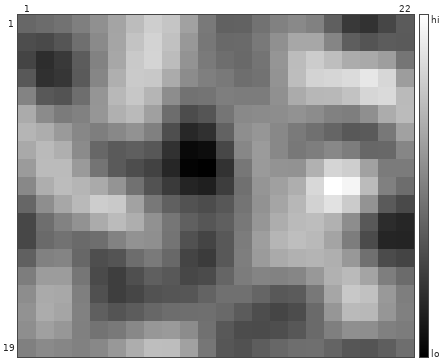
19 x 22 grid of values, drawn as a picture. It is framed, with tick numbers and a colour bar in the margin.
Grain: blotchy. Ninth with the lowest average: centre. Mirror symmetry: none. Average level on the scale: 50%. Odd rows or columns: none.
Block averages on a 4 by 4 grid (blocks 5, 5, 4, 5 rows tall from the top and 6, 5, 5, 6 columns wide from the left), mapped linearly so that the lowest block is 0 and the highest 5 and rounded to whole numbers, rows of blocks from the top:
2534 / 4034 / 3243 / 3213
